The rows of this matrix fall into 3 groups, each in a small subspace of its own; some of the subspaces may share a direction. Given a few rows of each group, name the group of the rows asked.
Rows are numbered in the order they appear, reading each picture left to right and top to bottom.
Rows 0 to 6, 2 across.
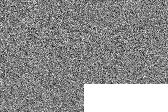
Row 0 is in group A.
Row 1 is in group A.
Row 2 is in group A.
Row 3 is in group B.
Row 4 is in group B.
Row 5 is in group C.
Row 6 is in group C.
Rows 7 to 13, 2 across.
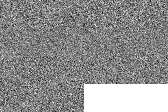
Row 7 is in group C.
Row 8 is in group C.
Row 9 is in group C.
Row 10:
B
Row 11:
A
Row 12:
C
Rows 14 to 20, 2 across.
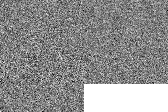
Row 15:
A
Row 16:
B
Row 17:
A
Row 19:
B
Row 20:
C
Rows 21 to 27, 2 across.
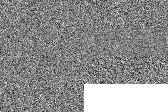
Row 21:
B
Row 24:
A
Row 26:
C
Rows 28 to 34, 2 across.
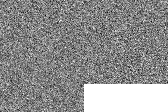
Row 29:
C
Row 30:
C
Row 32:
C
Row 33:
A
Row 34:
C
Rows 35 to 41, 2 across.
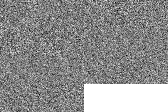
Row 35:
A
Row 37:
C
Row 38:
C
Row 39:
A
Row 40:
C
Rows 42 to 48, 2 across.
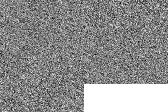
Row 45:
A
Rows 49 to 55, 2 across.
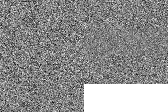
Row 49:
A
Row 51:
C
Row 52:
C
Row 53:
C
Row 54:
A
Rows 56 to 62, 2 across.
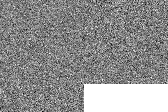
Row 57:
B
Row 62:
C
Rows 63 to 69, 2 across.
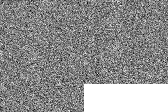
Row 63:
A
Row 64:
A
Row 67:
B
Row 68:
C
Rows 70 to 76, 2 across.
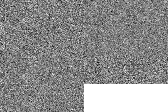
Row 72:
B
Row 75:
C
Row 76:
A
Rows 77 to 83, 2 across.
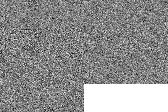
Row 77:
A
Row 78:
C
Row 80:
C
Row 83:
C
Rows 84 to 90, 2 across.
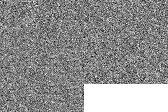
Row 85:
B
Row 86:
A
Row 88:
A
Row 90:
A
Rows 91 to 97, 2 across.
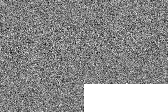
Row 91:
B
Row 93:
C
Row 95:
B
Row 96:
C
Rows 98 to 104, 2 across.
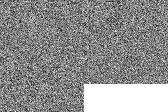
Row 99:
A
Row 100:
A
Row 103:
A
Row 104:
A
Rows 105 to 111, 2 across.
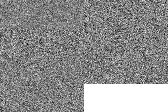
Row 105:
C
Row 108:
B
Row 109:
B
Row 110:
B
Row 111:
B
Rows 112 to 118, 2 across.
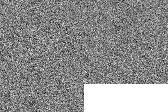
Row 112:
B
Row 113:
C
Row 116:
B
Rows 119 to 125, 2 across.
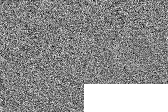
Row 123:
B
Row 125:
B
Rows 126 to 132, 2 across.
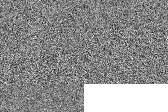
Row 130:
A
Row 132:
C
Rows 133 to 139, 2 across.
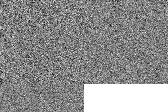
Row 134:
A
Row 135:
C
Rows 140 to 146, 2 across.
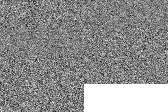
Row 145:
B
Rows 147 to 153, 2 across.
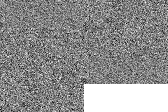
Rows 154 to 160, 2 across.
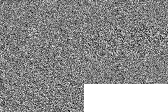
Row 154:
A
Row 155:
B
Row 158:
B
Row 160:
B
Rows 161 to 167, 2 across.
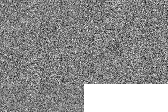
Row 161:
B
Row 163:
A
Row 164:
A
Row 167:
A
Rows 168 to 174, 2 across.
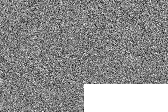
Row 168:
B
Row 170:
B
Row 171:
A
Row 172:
B
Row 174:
C
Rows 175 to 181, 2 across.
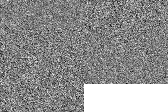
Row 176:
A
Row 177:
B
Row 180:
C
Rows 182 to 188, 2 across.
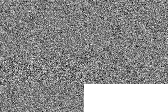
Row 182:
A
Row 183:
B
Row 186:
C
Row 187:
C
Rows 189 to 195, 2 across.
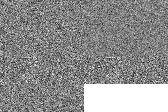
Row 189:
B
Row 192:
C
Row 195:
C
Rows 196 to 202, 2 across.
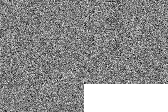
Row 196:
B
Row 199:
A
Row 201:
C
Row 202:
A
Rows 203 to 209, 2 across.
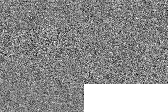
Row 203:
A
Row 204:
A
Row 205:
A
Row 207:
B
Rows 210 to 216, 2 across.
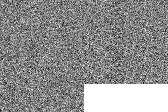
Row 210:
B
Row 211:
B
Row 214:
A
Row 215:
B
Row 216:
C
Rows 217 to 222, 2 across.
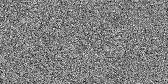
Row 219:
C
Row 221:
B
